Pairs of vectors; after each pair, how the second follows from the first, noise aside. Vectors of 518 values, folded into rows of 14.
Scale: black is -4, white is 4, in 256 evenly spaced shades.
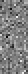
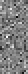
negated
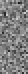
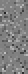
partly zeroed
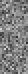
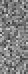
sign-scrambled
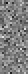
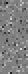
partly zeroed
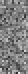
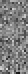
sign-scrambled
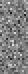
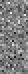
sign-scrambled
